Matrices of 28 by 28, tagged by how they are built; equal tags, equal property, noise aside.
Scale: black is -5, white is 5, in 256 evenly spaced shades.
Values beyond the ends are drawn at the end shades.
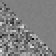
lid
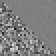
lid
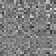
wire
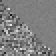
lid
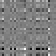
wire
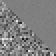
lid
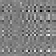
wire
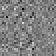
wire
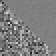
lid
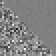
lid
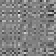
wire
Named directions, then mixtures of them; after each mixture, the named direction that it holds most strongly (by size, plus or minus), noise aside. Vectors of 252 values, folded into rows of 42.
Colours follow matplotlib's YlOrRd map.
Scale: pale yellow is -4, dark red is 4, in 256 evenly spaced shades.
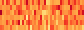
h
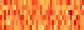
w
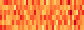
w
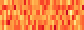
w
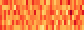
w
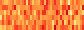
w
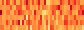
h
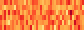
w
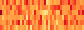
h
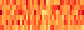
h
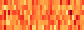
w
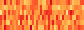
w
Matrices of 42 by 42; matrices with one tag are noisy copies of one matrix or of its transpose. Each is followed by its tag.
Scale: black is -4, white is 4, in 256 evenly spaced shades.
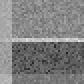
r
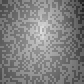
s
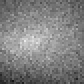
s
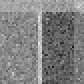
r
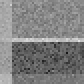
r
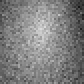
s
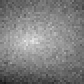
s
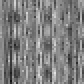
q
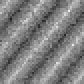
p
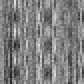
q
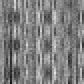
q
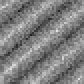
p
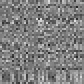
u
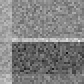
r
